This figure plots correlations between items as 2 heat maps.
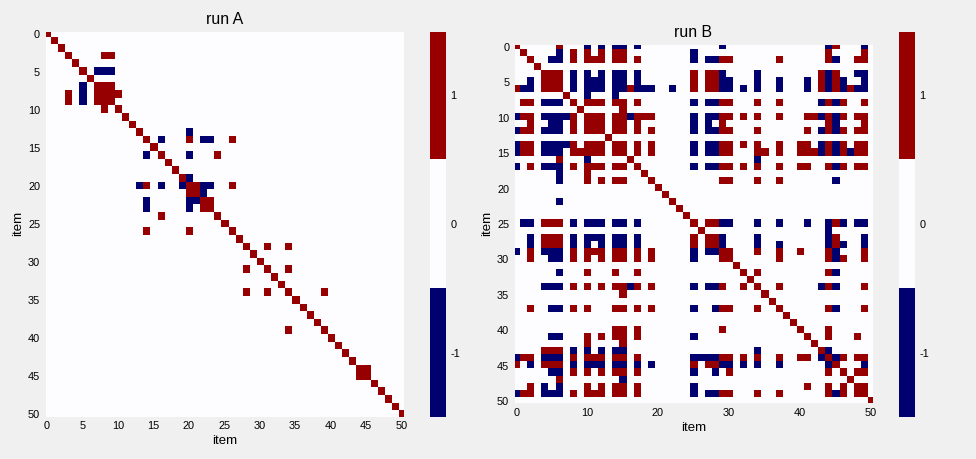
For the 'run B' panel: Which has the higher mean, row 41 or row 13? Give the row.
41
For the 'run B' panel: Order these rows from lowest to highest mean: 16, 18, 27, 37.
27, 16, 18, 37
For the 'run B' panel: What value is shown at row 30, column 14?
1
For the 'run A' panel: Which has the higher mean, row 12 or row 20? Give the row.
12
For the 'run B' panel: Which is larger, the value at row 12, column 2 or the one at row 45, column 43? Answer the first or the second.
the first
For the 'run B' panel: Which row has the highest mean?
15
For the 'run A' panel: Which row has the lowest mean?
5
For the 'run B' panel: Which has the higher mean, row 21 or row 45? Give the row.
21
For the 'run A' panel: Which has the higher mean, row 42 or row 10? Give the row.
10
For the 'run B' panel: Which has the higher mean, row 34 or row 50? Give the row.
34
